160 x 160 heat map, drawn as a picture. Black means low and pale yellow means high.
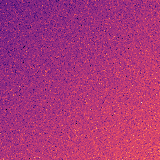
Ninth with the lowest average: top left. Odd rows or columns: none. Stripes: none. Slope: up to the bottom right. Ninth with the highest average: bottom right.
